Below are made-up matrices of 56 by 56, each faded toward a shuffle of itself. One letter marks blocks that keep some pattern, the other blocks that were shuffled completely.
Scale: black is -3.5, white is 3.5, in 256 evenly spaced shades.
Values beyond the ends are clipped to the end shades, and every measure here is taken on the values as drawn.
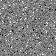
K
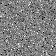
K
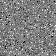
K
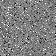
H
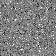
K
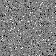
H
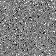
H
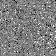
H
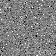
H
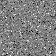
K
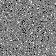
K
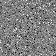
K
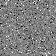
K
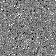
K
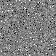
K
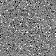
H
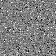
K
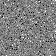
K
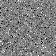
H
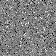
K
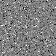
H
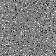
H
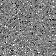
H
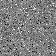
K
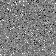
K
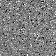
H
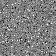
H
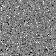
H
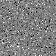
H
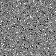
K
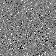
H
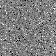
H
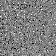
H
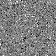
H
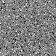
K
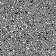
H
